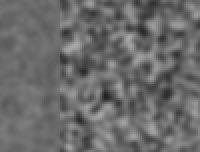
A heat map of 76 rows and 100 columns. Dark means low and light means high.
The texture is blotchy. There is no overall slope. Overall the values sit about 40% of the way up the scale. Neither half mirrors the other. A vertical seam about 30% of the way across splits the table, and the left part is calmer.
